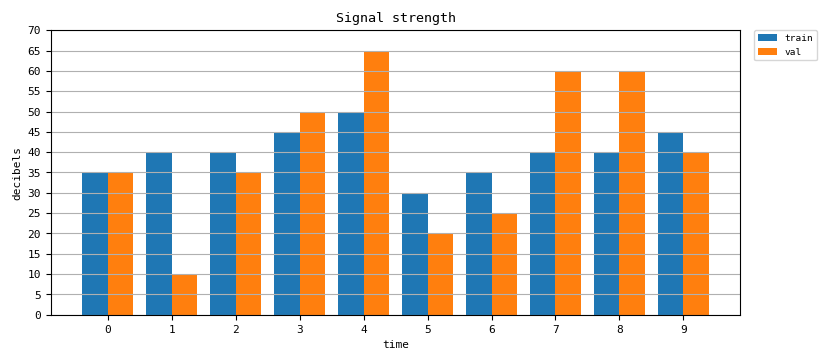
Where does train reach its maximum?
4
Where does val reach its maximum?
4
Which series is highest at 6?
train
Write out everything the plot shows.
Title: Signal strength
x-axis: time, ticks 0 1 2 3 4 5 6 7 8 9
y-axis: decibels, ticks 0 5 10 15 20 25 30 35 40 45 50 55 60 65 70
Legend: train, val
Values:
train: 35 40 40 45 50 30 35 40 40 45
val: 35 10 35 50 65 20 25 60 60 40
